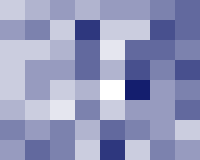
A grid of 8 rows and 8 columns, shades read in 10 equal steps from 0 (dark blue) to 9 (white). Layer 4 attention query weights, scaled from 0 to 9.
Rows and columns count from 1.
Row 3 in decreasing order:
8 7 7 6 4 3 3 3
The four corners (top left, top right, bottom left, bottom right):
7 3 5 5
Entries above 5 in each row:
3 3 4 2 4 4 2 2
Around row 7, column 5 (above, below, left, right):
7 1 6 4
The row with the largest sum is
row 6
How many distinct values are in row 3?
5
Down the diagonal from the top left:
7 4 6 3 9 5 5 5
